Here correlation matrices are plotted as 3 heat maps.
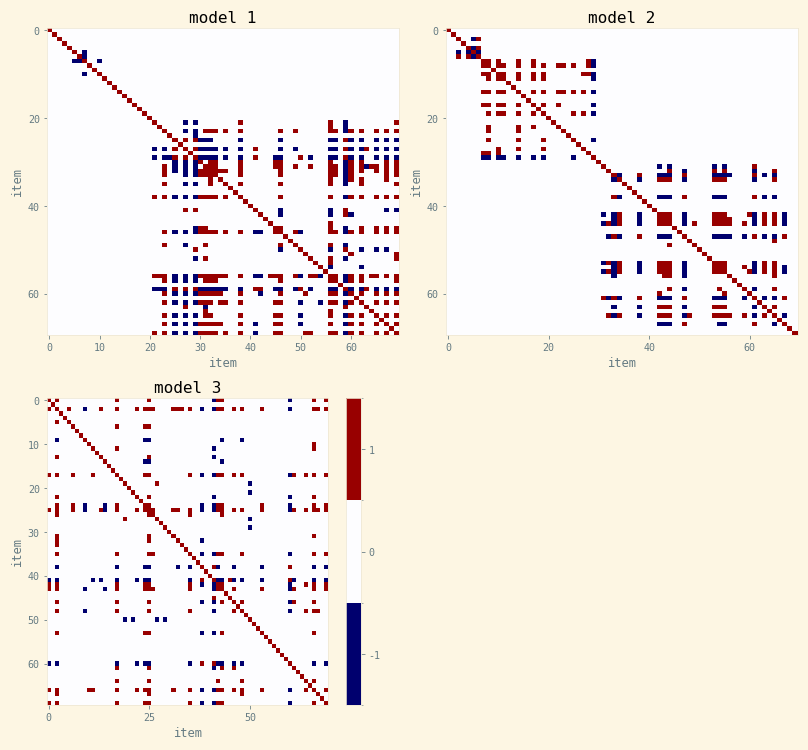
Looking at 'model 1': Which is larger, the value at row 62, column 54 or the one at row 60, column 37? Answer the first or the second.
the second
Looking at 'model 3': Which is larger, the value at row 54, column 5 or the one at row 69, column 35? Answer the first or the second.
the second
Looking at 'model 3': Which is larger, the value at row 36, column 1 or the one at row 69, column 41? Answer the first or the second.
the first
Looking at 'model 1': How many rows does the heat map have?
70
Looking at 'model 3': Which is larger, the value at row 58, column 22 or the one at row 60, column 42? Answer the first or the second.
the first
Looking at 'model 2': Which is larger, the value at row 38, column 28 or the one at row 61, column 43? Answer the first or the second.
the first
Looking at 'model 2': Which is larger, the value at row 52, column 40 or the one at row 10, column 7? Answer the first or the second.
the second
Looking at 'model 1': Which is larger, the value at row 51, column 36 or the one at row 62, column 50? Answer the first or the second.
the first
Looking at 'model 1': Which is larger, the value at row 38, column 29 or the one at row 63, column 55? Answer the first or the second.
the second
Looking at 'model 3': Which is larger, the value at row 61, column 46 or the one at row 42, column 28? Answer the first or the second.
the first
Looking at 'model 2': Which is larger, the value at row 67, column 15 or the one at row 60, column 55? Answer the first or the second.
the second
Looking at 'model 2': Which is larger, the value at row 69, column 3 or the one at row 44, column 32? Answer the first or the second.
the second
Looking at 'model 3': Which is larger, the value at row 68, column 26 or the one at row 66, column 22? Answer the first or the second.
the second
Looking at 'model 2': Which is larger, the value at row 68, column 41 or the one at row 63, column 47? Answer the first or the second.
the first
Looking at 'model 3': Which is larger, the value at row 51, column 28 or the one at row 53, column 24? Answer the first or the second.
the second
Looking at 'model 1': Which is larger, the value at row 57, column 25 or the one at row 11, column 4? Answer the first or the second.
the second
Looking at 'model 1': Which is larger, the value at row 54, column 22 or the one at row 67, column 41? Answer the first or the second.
the first
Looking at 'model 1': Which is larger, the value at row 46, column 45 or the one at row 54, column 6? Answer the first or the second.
the first
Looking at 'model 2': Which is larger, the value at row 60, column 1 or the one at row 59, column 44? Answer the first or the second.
the second
